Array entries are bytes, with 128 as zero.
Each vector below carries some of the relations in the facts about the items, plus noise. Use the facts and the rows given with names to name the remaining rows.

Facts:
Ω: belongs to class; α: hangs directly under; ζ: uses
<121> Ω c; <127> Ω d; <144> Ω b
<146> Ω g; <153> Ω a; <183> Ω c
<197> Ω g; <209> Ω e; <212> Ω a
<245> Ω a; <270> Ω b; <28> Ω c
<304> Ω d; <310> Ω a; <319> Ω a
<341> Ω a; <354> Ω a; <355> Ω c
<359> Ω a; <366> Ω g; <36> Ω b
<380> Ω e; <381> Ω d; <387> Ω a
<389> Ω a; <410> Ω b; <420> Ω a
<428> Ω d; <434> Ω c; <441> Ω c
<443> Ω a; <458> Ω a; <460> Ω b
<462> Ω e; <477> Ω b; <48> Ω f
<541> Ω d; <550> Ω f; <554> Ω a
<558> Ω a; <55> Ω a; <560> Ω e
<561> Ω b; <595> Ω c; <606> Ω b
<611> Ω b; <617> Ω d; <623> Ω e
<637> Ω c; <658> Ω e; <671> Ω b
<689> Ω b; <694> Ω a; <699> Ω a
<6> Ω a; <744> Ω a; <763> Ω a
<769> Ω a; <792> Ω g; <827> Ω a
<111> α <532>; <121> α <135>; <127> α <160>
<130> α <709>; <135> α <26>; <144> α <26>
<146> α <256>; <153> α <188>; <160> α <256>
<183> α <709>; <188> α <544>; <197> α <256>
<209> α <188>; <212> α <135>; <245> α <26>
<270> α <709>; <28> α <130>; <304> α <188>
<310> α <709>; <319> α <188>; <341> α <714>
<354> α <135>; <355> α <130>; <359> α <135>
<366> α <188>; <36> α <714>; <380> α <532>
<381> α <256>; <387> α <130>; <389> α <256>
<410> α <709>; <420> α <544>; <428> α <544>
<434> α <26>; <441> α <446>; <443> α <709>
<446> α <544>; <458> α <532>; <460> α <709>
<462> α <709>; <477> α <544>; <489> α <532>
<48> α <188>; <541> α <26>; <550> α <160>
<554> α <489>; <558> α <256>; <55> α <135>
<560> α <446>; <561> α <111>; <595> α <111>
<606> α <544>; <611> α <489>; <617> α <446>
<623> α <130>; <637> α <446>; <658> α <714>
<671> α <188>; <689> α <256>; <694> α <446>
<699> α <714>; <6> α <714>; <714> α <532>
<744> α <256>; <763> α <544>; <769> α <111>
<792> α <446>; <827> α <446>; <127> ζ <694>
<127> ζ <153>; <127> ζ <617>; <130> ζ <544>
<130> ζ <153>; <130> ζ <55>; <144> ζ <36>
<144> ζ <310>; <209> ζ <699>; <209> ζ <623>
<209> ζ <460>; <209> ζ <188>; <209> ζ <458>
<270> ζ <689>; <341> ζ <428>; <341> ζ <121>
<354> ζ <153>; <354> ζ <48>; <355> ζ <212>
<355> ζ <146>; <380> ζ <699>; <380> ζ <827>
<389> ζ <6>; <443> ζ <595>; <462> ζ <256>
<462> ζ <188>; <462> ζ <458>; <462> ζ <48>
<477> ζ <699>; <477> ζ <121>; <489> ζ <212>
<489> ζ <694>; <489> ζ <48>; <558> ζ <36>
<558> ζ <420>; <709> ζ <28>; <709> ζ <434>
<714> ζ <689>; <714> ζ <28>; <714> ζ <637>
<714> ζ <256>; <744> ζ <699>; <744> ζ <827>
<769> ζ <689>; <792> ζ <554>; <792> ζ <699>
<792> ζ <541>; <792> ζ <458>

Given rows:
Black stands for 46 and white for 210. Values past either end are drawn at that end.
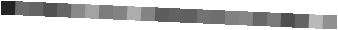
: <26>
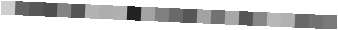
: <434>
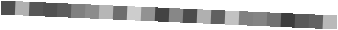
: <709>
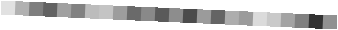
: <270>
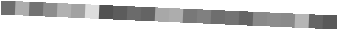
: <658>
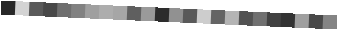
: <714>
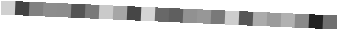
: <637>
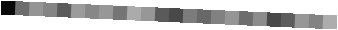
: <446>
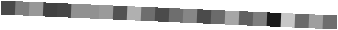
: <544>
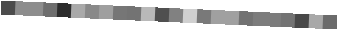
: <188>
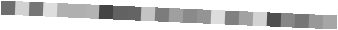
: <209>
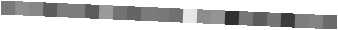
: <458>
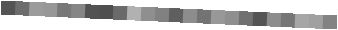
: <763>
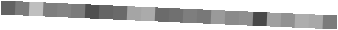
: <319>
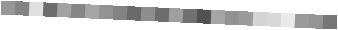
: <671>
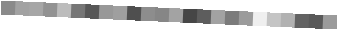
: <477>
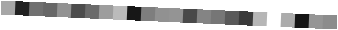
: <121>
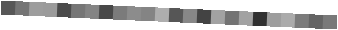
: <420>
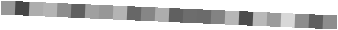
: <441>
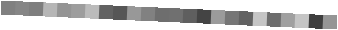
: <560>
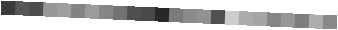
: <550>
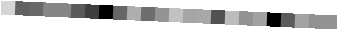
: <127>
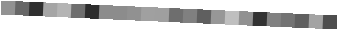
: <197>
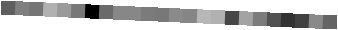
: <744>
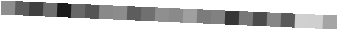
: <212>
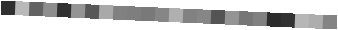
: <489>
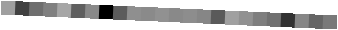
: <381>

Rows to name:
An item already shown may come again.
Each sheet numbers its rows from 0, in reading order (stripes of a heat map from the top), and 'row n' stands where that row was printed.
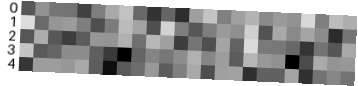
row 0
<48>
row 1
<637>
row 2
<709>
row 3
<127>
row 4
<341>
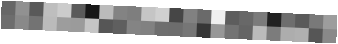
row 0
<792>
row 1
<560>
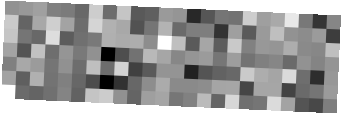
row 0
<144>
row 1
<595>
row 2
<355>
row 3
<304>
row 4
<144>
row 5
<428>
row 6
<28>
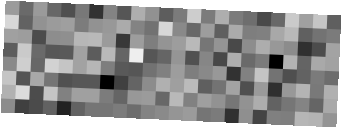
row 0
<153>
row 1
<183>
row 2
<623>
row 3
<130>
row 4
<380>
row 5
<617>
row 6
<462>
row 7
<212>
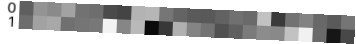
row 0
<558>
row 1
<36>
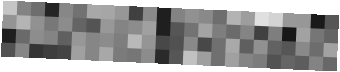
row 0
<689>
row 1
<769>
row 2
<446>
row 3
<256>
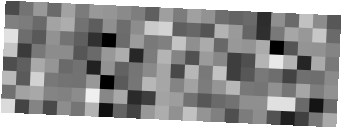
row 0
<6>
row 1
<366>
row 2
<127>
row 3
<121>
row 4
<827>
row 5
<304>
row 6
<36>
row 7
<541>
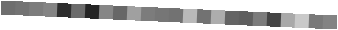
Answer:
<694>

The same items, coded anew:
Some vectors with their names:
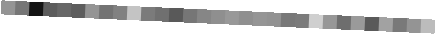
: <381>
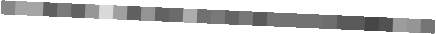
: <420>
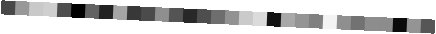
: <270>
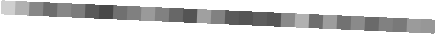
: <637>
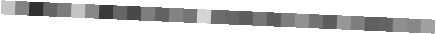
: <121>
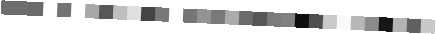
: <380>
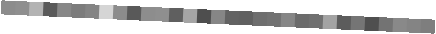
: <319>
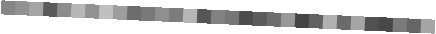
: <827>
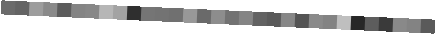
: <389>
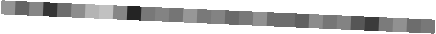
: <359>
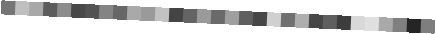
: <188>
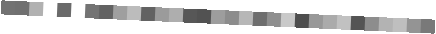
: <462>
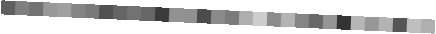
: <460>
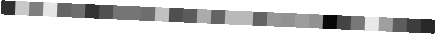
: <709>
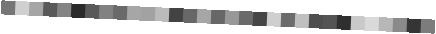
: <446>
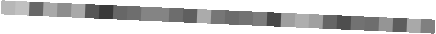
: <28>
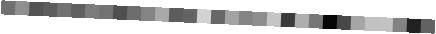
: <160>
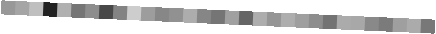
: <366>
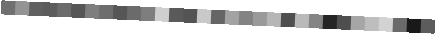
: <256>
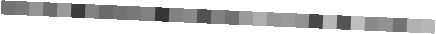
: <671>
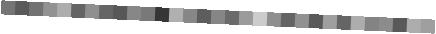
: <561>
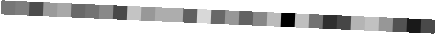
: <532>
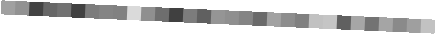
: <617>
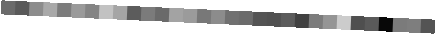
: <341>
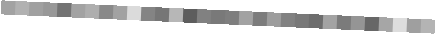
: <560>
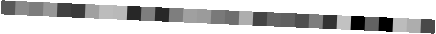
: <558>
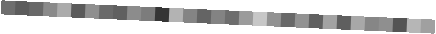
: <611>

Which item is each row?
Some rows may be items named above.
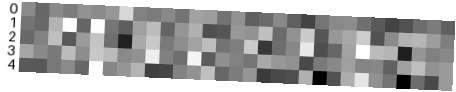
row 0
<6>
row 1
<462>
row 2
<792>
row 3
<658>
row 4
<744>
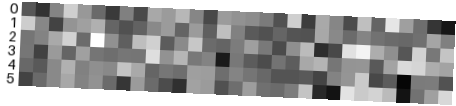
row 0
<489>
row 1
<595>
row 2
<209>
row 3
<48>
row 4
<341>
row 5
<477>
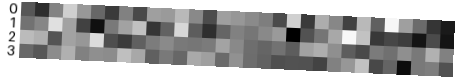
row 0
<489>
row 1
<769>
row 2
<183>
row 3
<341>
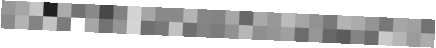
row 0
<366>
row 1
<623>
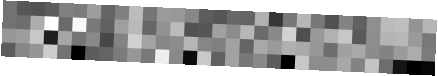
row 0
<550>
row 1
<462>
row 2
<366>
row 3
<714>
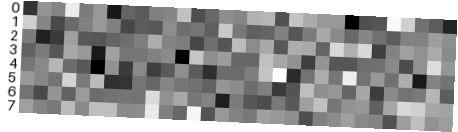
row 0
<130>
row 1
<434>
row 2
<127>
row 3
<36>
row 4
<689>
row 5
<355>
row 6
<48>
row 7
<658>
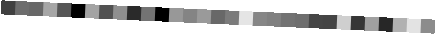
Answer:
<144>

